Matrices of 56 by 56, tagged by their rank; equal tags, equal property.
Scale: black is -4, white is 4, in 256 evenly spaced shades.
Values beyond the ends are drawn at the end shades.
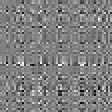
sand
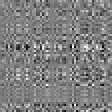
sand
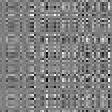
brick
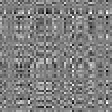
sand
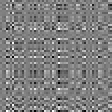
brick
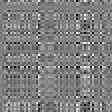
brick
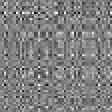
sand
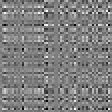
brick
